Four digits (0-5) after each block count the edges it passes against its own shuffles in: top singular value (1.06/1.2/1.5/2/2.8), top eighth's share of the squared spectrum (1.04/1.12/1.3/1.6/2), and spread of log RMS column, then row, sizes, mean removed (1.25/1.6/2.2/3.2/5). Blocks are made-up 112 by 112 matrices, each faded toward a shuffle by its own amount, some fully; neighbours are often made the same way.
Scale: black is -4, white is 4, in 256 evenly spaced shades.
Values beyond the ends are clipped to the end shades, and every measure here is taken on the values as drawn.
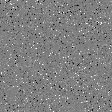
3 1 0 0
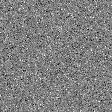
0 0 0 0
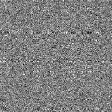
4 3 2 2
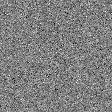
1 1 0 0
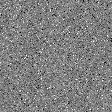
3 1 0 0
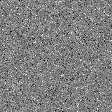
0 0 0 0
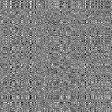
5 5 3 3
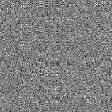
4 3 2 2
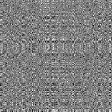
5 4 3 3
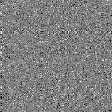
4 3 2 2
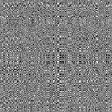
5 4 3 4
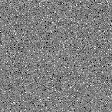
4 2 1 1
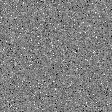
0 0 0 0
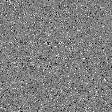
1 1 0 2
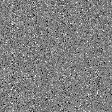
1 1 2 0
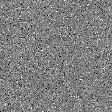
0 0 1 0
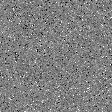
0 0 0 0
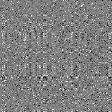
5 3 2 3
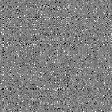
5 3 2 2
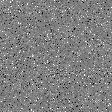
3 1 0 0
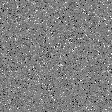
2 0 0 0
